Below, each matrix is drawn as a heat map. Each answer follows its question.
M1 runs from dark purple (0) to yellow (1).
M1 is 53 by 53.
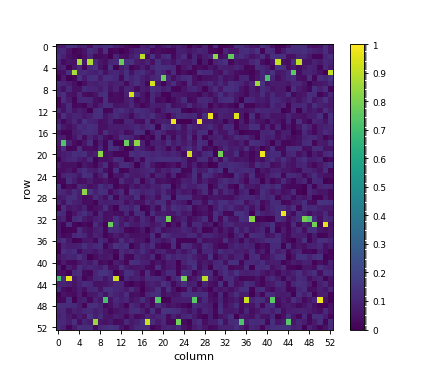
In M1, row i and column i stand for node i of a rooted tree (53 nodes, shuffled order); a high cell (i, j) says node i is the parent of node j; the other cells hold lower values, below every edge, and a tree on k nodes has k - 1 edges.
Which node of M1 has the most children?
47
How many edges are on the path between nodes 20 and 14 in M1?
5
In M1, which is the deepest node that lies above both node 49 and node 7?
33
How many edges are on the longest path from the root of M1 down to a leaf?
17
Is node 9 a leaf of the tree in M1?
no
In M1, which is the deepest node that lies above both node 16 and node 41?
47
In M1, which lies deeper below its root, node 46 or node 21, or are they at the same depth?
node 46
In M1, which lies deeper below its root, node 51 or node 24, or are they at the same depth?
node 51
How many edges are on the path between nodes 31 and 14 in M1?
6
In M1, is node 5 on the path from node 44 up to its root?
yes
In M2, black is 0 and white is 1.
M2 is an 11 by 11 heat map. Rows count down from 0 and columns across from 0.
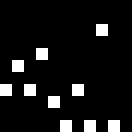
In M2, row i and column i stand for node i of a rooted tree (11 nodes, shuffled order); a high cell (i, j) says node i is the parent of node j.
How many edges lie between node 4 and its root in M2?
4
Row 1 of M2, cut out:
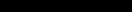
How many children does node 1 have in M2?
0
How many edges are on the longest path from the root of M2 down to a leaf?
5
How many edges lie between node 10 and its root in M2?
0
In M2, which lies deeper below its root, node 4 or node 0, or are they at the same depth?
node 4
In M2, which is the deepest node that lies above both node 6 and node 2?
7
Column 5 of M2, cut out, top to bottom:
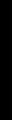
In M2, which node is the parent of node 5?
10
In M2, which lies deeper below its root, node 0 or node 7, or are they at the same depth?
node 0
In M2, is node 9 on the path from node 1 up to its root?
no
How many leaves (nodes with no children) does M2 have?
5
